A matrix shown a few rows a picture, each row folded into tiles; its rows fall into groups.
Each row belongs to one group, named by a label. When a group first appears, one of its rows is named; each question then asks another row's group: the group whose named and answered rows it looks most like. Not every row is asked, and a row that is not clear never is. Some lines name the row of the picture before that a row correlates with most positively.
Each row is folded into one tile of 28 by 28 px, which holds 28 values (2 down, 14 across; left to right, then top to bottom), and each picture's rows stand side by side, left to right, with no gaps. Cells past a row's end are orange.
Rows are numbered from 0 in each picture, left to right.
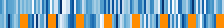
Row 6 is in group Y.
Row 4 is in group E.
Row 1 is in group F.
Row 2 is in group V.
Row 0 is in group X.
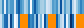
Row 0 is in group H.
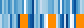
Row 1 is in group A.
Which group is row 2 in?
H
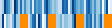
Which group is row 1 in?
H
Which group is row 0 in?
V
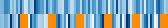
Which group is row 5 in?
H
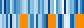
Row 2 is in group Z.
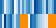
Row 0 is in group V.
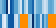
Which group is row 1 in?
A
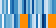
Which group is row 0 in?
Y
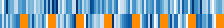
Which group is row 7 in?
A
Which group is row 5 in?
H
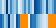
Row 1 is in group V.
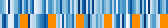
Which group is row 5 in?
E
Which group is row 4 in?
H
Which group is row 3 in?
E
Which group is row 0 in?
Z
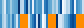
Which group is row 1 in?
H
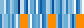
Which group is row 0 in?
F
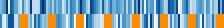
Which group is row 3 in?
V
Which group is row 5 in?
H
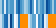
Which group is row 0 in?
H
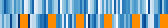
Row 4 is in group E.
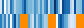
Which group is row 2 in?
V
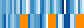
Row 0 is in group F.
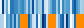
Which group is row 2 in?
H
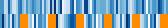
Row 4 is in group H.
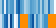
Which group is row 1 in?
F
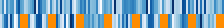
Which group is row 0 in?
H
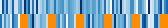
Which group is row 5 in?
Z
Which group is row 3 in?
F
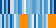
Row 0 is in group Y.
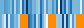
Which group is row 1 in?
A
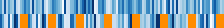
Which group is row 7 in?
H
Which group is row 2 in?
Z
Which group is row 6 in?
E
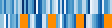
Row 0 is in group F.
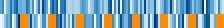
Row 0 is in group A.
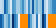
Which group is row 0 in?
A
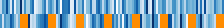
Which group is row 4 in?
Y
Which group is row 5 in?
A
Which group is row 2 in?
V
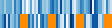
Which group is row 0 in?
F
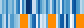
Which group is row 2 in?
H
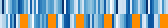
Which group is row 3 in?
F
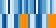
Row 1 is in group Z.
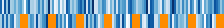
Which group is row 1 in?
F
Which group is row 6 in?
X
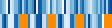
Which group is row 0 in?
Z
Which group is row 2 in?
Z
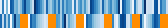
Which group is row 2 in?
X
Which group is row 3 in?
V
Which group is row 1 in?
V
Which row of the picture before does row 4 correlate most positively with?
1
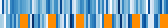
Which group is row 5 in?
Z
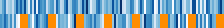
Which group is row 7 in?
Y
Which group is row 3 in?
A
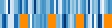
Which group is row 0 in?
Z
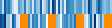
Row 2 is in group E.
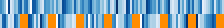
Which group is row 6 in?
F
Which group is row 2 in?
V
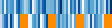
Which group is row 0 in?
H
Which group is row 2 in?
X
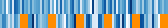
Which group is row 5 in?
A
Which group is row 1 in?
F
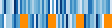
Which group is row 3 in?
A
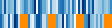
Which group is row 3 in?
E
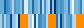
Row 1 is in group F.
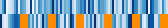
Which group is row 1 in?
Y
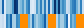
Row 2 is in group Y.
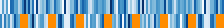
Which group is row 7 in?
Z
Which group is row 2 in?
Z
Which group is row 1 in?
E
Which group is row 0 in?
Y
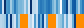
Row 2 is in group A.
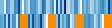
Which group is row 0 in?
F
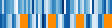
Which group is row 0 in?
A
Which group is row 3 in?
Z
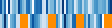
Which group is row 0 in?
E
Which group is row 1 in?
V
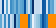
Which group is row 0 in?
Y
